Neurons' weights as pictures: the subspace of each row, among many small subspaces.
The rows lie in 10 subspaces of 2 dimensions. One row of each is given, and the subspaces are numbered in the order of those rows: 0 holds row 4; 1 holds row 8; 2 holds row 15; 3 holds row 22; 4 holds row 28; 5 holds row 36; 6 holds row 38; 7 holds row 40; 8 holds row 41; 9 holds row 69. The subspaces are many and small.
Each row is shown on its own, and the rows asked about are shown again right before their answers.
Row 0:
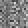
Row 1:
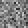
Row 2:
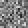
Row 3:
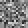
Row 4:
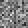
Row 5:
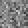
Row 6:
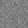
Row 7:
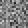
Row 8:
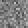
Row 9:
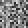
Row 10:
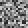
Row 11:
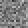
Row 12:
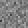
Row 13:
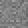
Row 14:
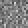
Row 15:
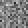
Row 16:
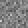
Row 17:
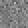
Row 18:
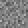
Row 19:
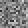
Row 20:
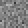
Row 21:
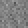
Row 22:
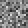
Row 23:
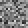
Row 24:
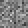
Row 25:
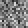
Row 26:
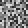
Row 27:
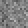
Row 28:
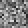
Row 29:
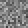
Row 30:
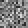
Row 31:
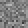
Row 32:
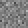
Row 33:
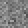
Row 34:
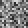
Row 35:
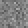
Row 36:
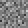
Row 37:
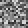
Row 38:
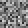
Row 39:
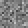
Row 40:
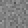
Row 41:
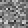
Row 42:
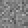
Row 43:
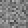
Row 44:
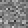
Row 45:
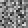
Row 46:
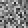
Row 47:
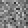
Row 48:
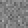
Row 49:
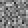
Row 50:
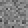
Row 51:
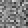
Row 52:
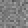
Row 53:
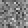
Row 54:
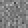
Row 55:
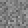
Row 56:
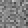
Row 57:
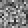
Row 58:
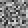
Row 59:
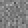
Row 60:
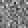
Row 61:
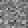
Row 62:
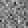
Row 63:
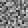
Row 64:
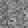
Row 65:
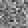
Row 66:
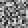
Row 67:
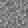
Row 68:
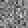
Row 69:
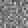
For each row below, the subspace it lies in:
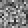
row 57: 4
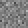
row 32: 5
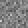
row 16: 3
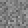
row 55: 6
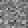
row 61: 8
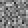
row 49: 2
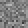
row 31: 7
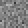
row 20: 7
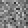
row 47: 1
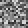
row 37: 8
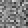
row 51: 9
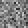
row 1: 1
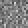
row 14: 9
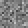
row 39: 0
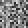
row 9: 2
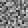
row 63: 5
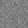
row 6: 5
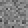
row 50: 8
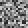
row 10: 8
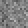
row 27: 6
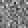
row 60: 4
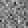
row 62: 3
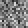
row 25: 3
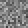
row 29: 6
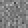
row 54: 4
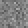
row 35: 1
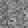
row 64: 6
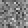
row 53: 1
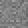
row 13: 9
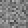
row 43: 7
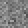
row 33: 6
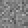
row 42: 0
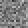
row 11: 9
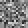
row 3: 7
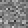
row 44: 8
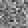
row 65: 4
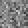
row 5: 3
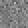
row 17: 4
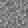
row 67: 5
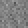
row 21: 3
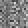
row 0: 2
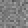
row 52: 9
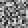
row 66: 2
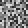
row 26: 7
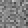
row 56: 9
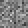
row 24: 0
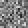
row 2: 0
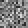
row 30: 0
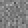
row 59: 4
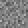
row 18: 5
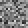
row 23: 8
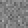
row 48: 6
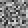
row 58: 2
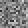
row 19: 2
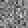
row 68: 0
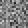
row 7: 7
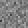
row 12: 3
